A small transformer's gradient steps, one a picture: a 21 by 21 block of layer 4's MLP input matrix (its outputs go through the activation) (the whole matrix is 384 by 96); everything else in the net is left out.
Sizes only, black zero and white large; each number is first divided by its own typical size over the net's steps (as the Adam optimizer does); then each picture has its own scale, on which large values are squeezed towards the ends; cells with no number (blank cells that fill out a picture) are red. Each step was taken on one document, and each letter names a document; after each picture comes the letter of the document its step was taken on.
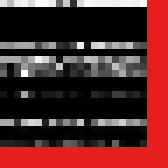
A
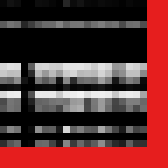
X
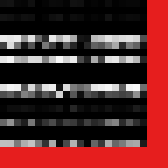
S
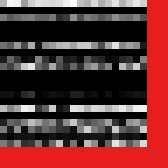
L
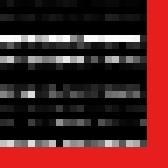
S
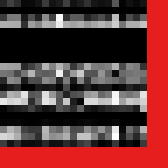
X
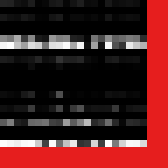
S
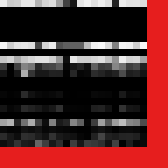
A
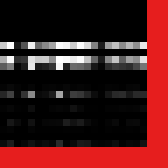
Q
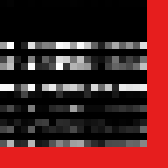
Q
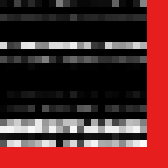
L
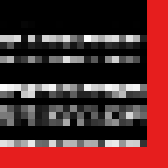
S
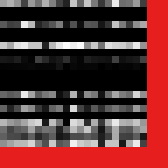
L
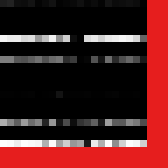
S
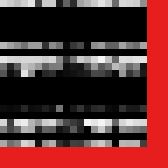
A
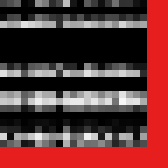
X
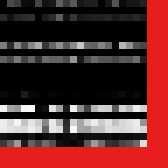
L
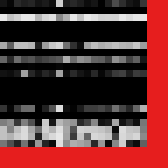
L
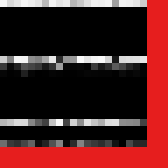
A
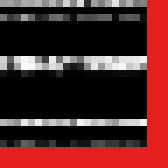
A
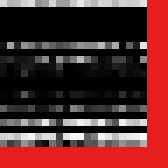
A
